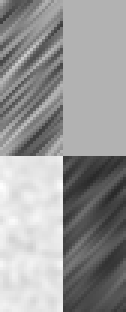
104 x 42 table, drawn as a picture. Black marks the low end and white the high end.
The table splits into 2 rows of 2 panels. Panel 1,1: middling, slanting up to the right, strong in contrast. Panel 1,2: high, flat. Panel 2,1: very high, blotchy, faint in contrast. Panel 2,2: low, slanting up to the right.
